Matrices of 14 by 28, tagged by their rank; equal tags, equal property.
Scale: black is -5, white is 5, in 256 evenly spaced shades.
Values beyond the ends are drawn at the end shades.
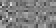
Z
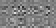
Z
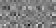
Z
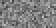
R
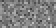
R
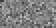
R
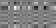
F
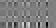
F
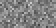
R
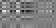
F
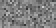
R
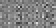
Z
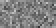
R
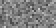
R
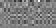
Z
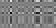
F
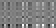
F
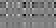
F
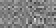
Z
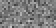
R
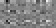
Z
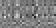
Z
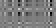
F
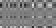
F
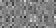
Z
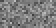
R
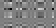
F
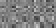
Z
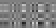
F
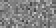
R
